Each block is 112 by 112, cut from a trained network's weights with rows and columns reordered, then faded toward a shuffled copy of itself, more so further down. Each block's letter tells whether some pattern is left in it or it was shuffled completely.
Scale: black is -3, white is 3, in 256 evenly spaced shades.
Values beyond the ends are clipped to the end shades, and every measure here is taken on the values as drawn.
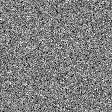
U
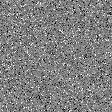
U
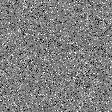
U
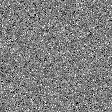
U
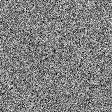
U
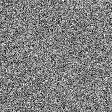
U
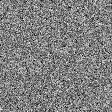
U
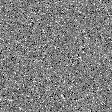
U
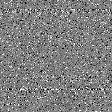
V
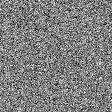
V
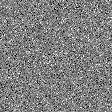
U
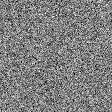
U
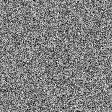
U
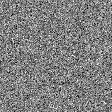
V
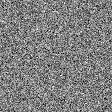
U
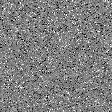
U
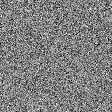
U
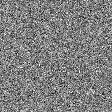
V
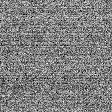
V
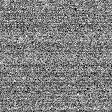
V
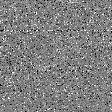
V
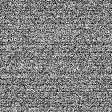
V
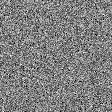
U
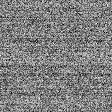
V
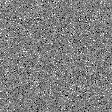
V
